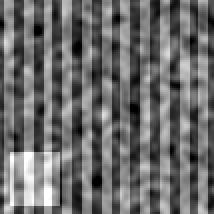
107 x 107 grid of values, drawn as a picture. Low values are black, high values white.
Stripes: upright, repeating 11 times. Odd patch: higher, in the bottom left. Ninth with the highest average: bottom left.
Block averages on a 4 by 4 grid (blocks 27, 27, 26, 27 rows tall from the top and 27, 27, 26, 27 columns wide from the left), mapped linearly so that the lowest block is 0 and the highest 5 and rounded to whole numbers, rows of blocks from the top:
1000
1002
1101
5011
